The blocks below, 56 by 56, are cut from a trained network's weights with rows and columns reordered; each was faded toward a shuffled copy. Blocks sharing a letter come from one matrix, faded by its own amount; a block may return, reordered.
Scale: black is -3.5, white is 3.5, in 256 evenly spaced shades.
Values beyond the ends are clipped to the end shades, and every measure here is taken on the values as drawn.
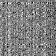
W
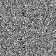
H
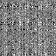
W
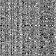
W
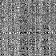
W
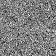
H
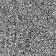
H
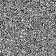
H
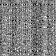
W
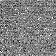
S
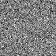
H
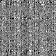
W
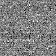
S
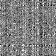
W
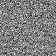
H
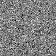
H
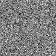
H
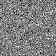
H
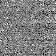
S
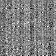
W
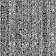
W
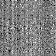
W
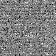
S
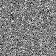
H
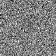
H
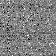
S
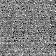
S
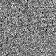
H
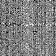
W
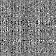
W
